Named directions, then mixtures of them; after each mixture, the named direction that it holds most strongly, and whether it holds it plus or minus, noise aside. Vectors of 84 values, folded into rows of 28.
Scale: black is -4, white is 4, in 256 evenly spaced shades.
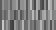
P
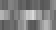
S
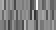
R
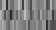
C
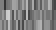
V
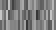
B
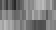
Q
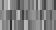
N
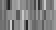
N, minus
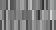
B, plus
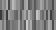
B, minus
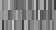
P, minus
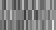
C, minus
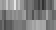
Q, minus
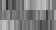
Q, plus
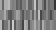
N, plus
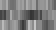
S, minus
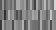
P, plus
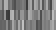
V, minus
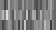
V, plus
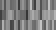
P, plus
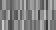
P, plus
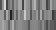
C, plus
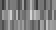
C, minus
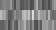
S, plus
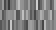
N, minus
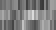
S, plus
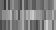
S, plus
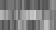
S, plus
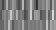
C, minus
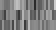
N, minus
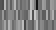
R, minus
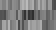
S, minus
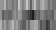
S, minus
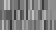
P, plus
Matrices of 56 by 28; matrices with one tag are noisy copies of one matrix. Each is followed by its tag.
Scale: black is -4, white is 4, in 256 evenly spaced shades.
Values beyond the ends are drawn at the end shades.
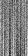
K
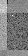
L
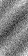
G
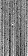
K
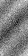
G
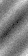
G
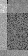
L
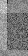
L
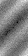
G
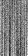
K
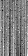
K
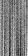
K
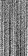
K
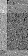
L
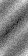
G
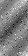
G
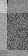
L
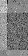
L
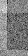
L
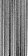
K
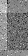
L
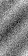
G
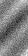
G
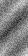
G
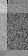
L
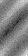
G
